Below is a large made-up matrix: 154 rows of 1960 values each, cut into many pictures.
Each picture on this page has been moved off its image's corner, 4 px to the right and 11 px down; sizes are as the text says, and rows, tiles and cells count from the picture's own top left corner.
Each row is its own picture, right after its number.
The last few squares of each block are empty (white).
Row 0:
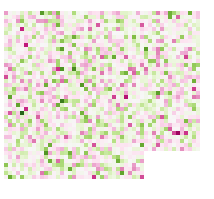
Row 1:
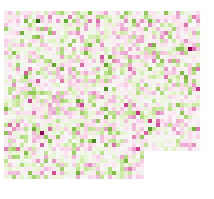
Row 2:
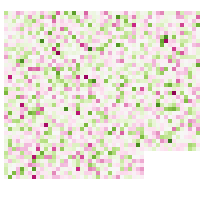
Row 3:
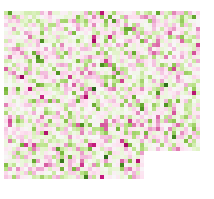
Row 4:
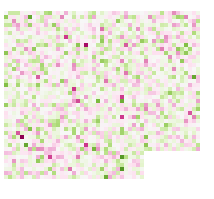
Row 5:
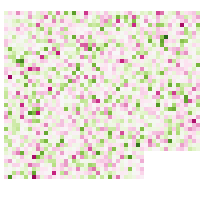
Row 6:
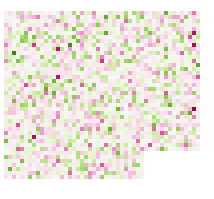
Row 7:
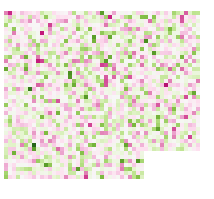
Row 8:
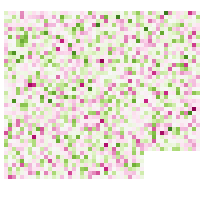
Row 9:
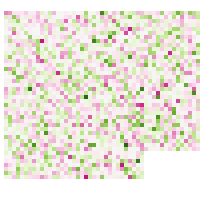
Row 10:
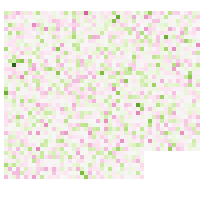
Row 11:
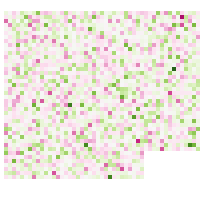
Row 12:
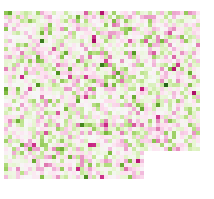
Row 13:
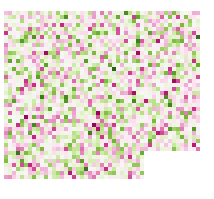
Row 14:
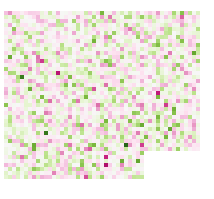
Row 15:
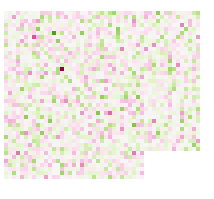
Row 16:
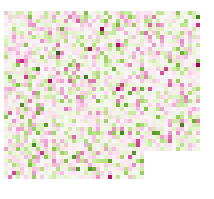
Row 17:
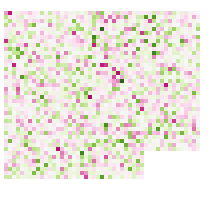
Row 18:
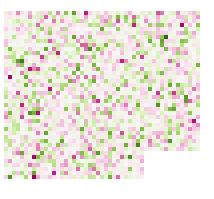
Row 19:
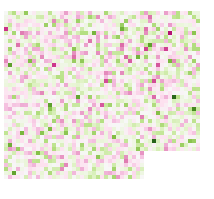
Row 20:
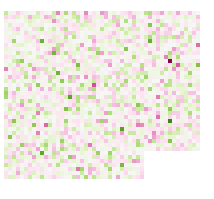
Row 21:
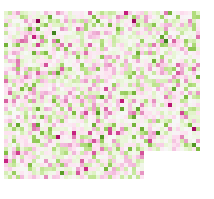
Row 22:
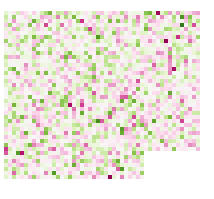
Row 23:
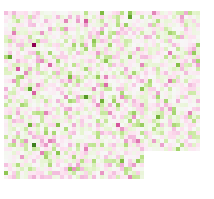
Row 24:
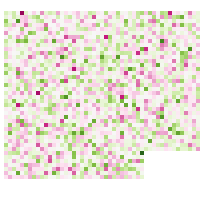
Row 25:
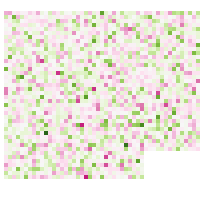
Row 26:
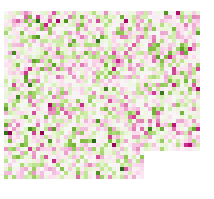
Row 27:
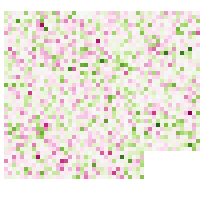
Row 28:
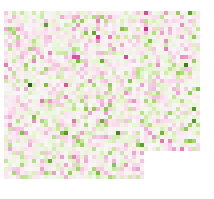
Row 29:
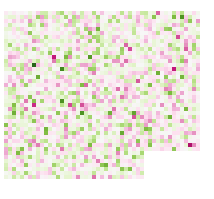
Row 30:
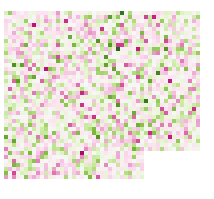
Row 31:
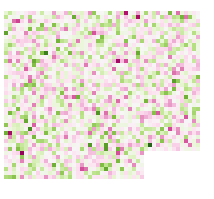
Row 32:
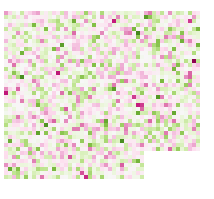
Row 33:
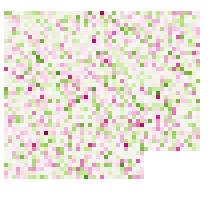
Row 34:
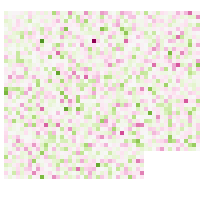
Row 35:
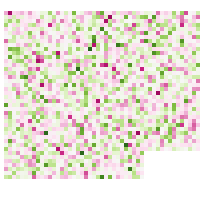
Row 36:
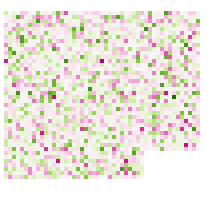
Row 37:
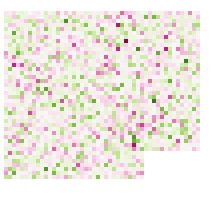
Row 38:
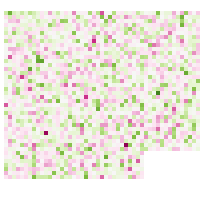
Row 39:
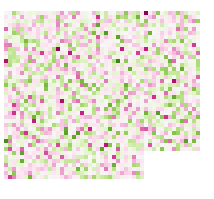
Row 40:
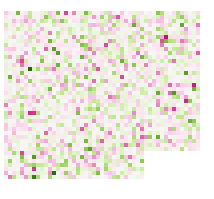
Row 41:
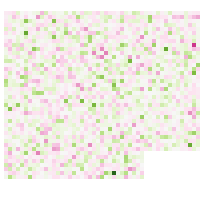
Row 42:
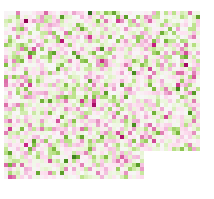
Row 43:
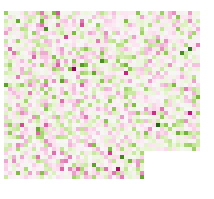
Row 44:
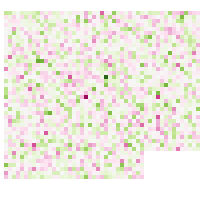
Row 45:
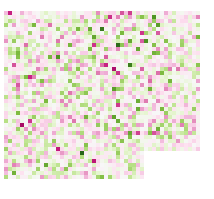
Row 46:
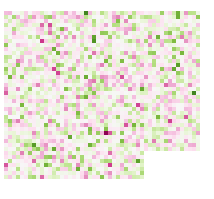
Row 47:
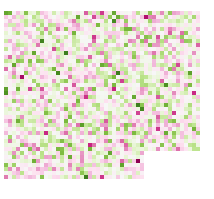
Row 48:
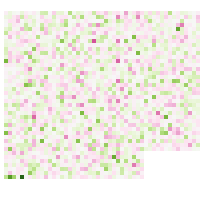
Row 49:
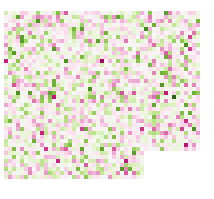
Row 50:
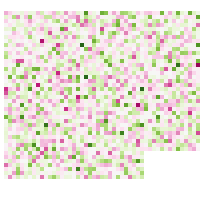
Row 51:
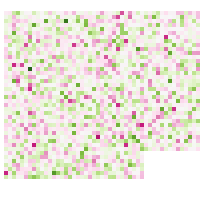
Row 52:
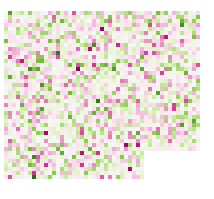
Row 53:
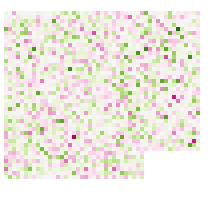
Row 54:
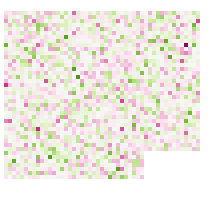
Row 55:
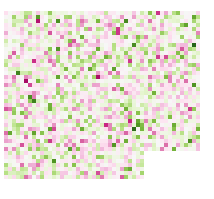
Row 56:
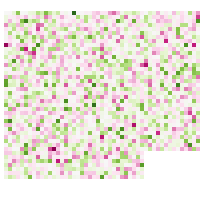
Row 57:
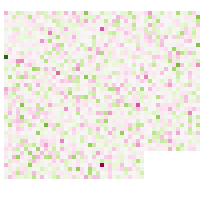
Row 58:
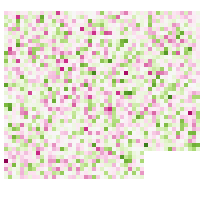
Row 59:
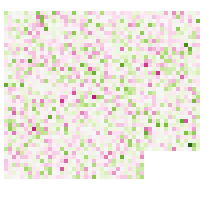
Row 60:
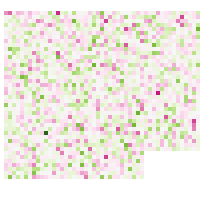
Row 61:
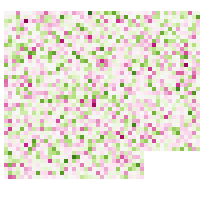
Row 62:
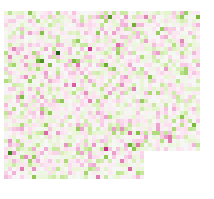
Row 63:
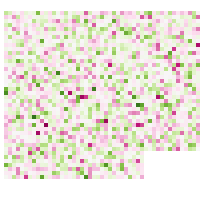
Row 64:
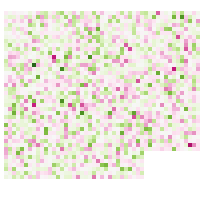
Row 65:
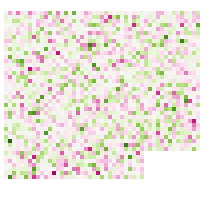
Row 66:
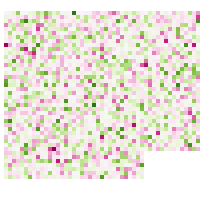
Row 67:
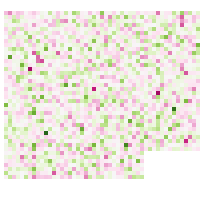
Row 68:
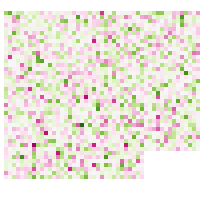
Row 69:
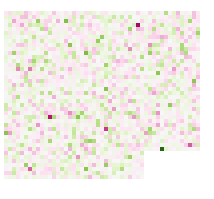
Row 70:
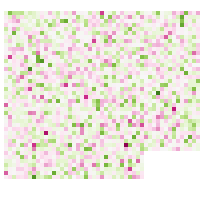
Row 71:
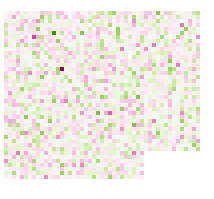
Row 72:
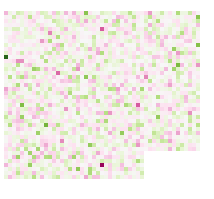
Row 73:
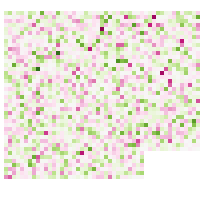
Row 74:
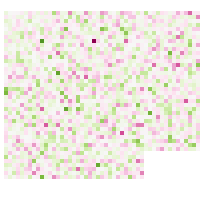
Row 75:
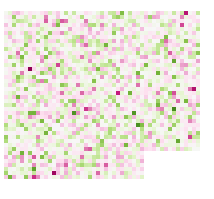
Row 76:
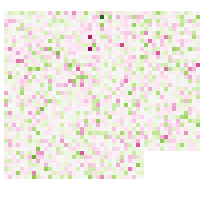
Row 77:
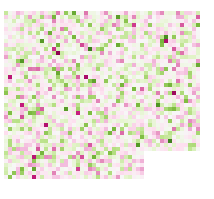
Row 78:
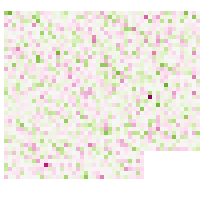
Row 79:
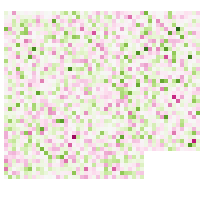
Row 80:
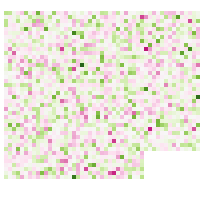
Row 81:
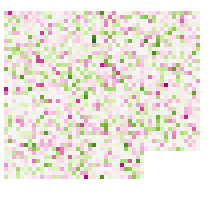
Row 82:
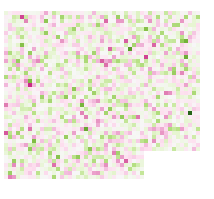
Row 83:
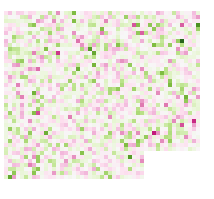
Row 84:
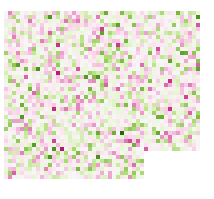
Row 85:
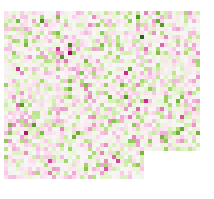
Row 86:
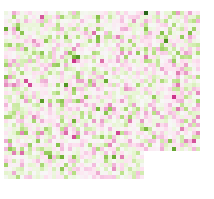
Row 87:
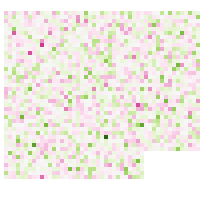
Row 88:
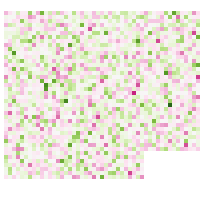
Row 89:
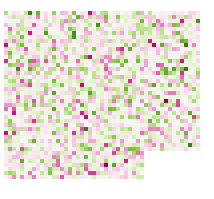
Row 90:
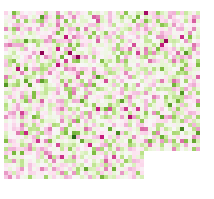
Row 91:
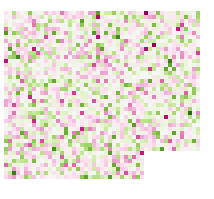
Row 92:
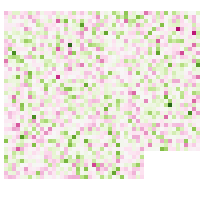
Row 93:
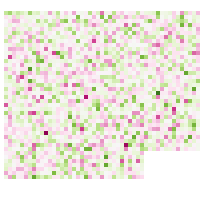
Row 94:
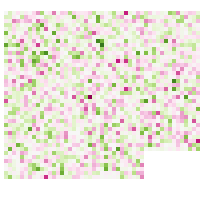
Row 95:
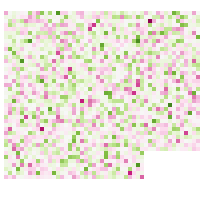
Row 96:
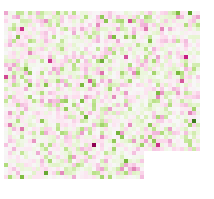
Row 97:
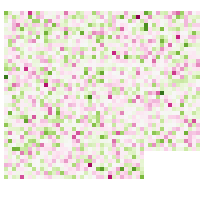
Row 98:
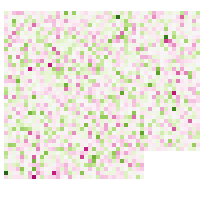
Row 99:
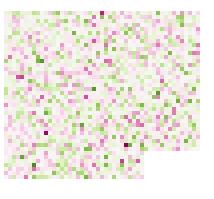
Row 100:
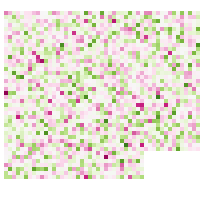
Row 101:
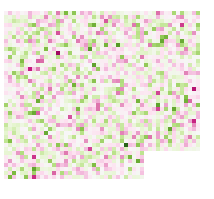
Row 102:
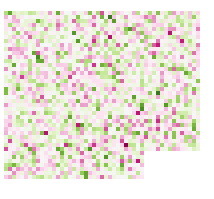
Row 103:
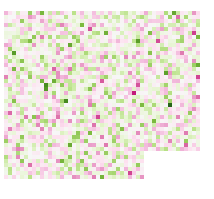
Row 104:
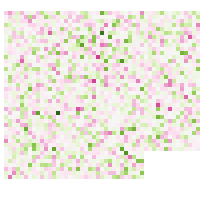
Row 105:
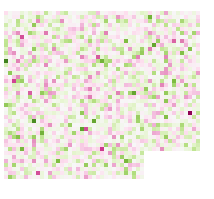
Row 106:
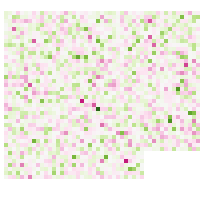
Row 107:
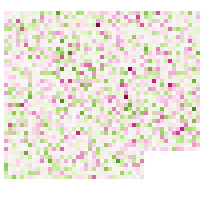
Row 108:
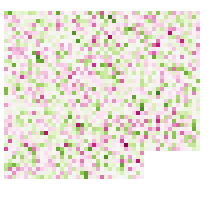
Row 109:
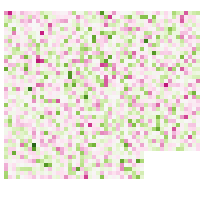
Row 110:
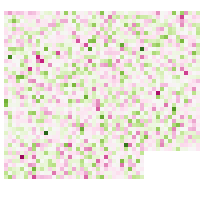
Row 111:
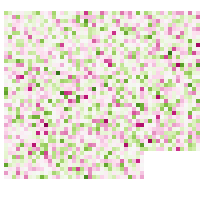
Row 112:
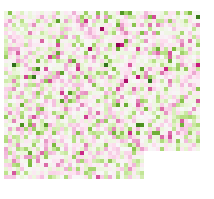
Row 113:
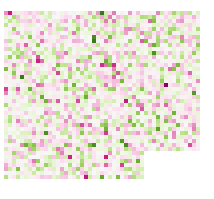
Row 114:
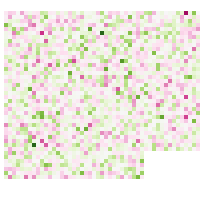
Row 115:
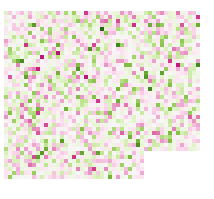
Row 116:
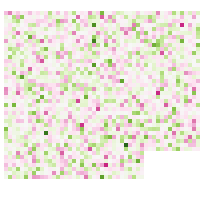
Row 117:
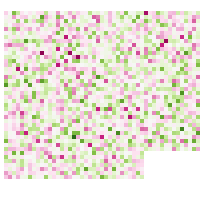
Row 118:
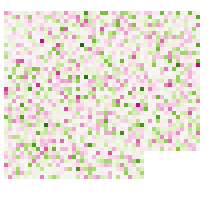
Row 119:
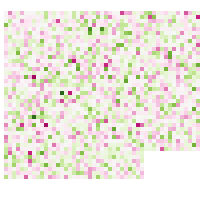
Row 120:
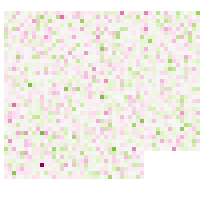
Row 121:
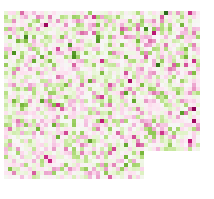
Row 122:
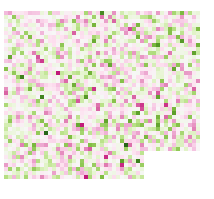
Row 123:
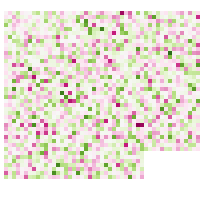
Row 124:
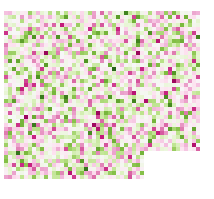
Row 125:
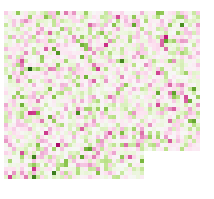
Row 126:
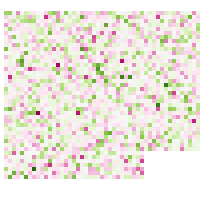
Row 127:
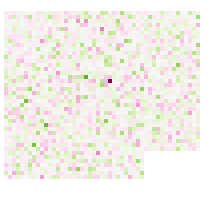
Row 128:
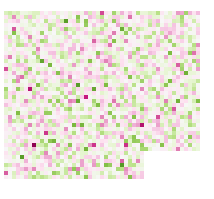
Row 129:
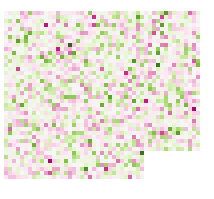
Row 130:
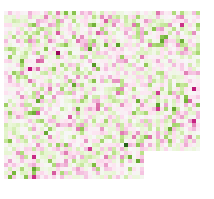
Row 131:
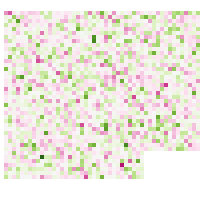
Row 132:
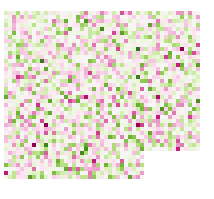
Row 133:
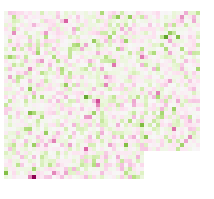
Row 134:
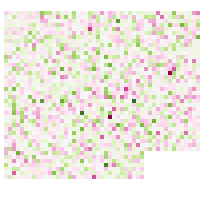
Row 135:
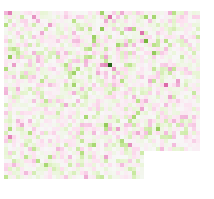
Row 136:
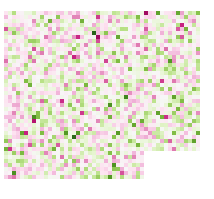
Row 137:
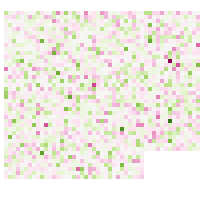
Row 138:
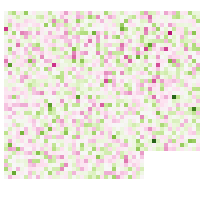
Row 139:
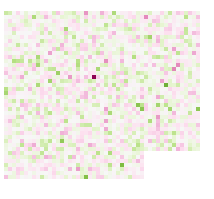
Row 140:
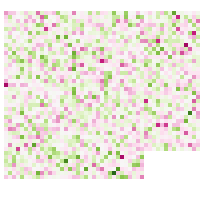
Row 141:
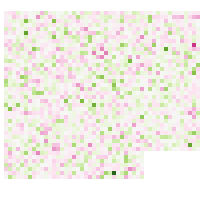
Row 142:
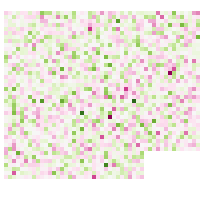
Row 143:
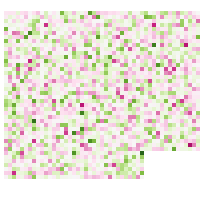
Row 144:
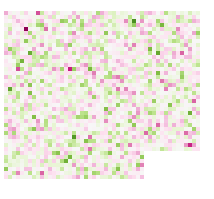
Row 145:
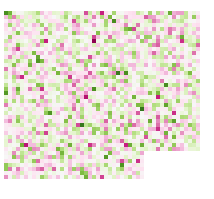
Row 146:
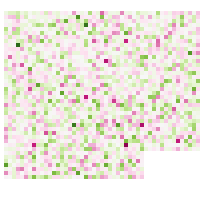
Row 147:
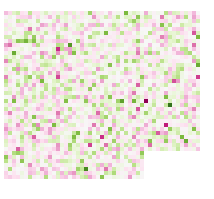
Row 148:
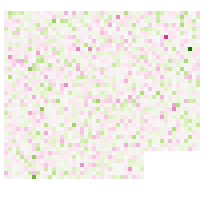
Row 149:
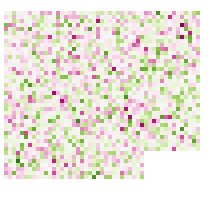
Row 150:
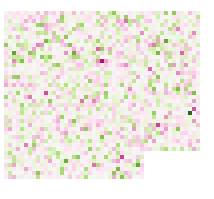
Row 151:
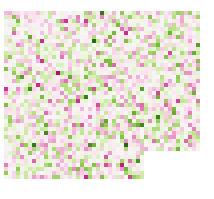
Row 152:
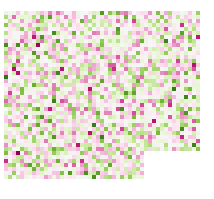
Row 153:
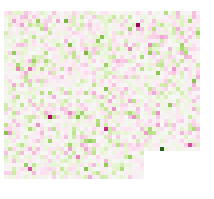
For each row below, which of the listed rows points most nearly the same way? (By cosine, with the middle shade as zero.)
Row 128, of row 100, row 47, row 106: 47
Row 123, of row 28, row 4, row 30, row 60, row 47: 47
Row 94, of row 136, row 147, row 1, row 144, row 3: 144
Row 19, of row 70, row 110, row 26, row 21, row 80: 80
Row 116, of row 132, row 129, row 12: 129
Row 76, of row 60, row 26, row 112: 112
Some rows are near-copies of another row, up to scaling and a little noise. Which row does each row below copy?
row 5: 18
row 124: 13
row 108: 102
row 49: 36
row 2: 77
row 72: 57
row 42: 61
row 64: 29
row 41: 141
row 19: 138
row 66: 56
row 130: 101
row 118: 50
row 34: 74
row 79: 53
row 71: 15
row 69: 153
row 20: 137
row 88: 103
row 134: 142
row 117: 90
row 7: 109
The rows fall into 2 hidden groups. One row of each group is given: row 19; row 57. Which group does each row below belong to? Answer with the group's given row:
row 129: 19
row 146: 57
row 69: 19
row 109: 57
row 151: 57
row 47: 57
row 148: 57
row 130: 57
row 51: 57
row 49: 19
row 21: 19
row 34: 57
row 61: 19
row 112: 57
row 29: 19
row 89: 19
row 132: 57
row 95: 19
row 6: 19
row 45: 57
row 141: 19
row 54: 19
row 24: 19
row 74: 57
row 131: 57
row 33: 57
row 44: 57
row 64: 19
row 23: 57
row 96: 19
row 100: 57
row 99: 57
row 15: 19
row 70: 57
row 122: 57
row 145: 57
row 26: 19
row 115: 57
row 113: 57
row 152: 19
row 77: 57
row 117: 19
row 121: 19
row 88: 19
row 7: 57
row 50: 57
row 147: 19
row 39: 19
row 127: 57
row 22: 19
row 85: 19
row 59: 19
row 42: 19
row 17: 57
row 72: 57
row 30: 57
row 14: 57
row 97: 19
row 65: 57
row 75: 57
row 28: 19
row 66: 19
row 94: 19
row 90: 19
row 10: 57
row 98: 57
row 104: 57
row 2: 57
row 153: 19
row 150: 19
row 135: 57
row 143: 19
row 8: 19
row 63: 57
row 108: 57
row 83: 57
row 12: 57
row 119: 57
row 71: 19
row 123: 57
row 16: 57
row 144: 19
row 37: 57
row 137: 57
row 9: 57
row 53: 19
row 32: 57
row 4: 19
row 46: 57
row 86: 19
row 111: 57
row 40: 57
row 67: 57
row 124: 19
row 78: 57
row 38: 57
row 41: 19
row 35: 57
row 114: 57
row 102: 57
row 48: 19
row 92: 19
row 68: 57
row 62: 57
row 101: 57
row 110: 57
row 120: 19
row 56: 19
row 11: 19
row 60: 57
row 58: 19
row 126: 57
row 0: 19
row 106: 19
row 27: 19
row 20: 57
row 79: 19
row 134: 19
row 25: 57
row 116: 57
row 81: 57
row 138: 19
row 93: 57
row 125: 57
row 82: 19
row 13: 19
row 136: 19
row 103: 19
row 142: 19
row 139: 57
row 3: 57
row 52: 57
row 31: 19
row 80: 19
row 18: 57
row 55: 19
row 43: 19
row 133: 57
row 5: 57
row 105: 19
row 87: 57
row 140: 19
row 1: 19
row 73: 57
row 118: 57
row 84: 57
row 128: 57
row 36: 19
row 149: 19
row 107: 19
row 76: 57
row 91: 19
